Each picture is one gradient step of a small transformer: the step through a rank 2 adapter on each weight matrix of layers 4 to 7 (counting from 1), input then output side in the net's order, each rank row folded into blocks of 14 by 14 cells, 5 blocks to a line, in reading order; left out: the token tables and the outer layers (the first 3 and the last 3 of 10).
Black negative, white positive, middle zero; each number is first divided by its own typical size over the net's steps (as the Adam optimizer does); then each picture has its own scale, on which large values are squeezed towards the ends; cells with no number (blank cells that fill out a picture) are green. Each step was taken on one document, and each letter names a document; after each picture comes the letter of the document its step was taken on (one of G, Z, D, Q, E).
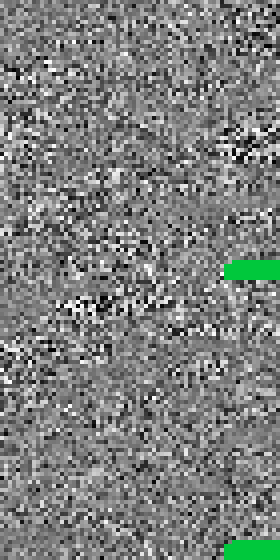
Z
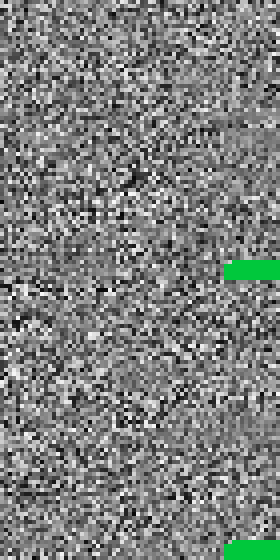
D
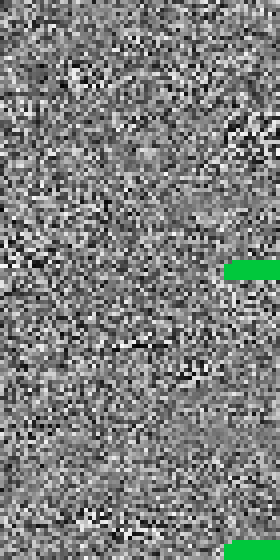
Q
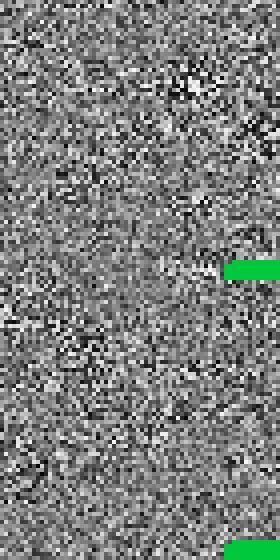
Q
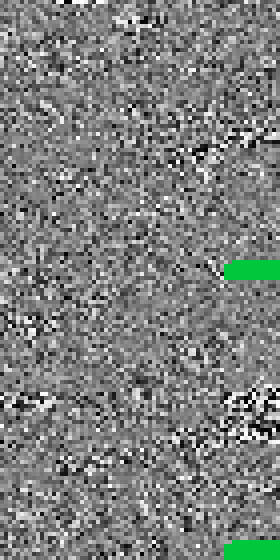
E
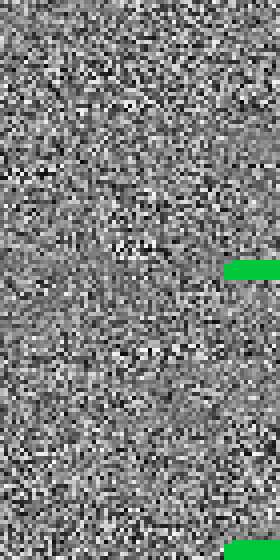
D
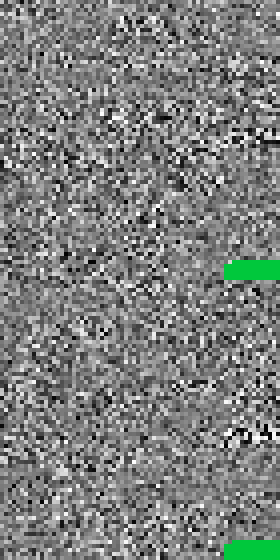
E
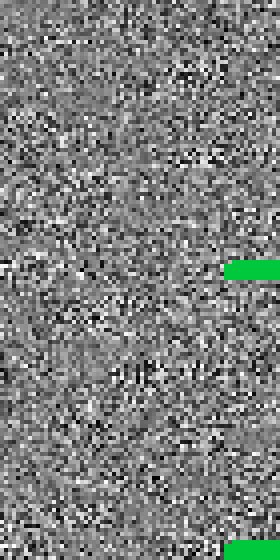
Z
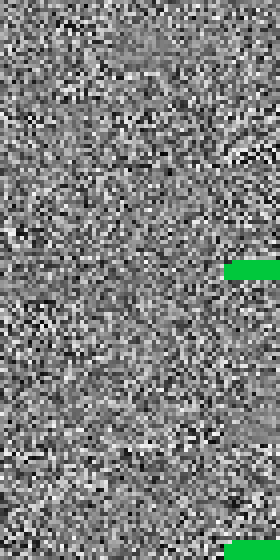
Z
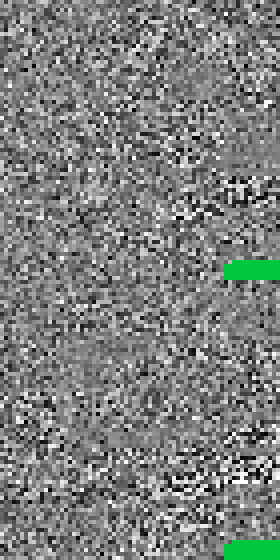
E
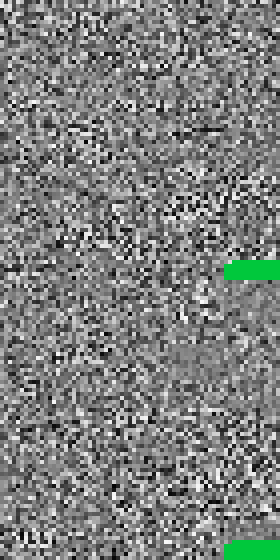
D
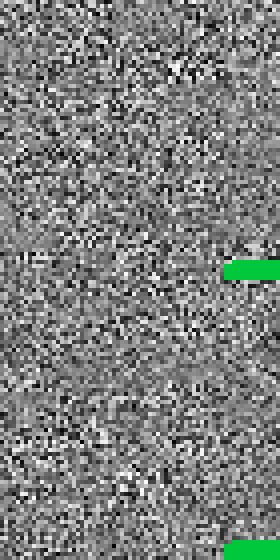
D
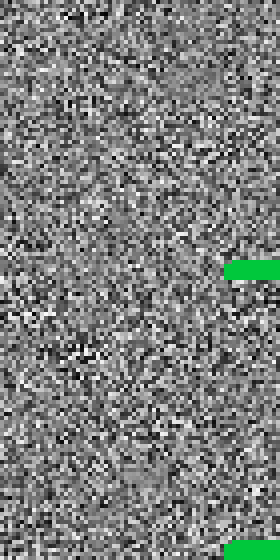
Q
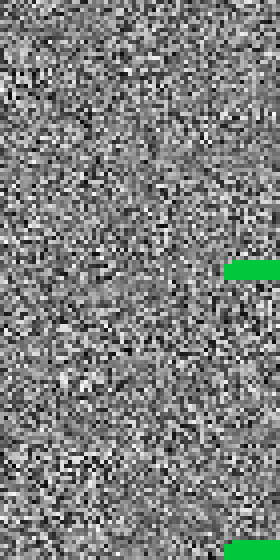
Q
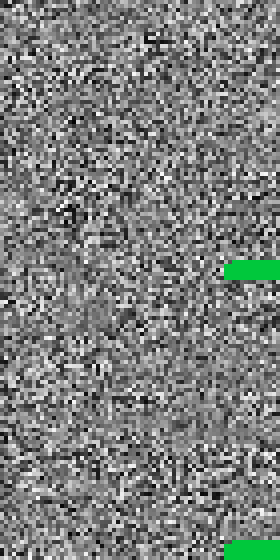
D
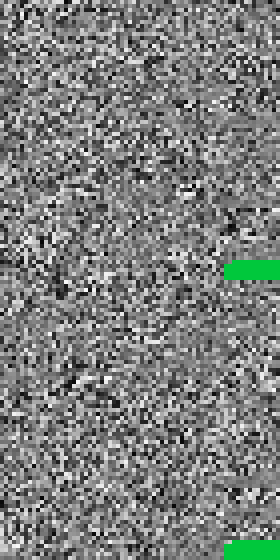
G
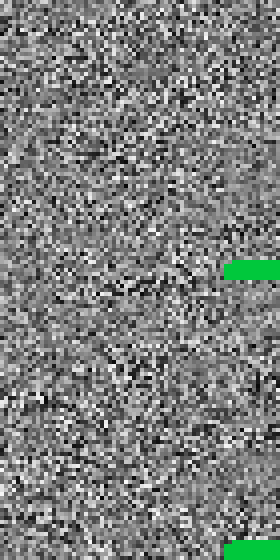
G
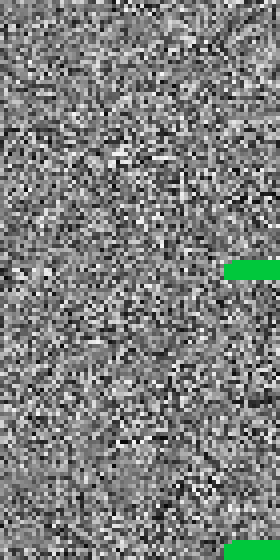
G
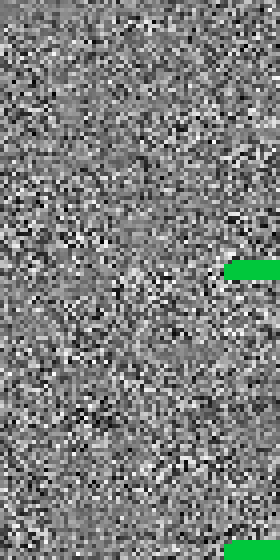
Z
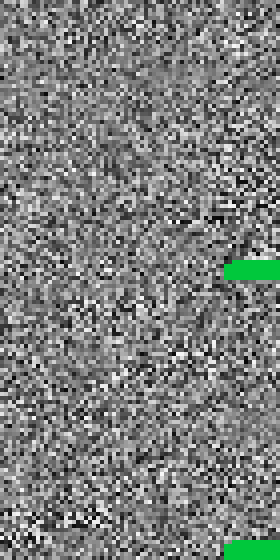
Z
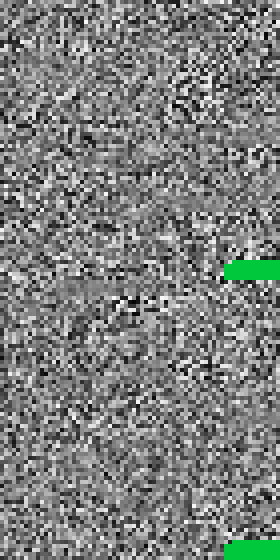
Z
